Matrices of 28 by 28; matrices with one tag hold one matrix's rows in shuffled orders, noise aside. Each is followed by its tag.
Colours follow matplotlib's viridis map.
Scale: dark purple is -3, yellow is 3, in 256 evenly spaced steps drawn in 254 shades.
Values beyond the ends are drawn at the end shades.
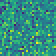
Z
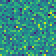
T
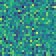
Z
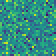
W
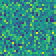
Z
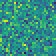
W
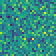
T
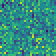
Z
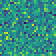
W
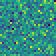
T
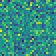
Z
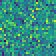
Z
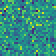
Z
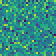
W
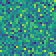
T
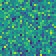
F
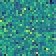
Z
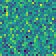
W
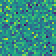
W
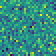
T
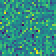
Z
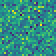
F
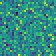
T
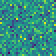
T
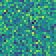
Z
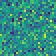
T
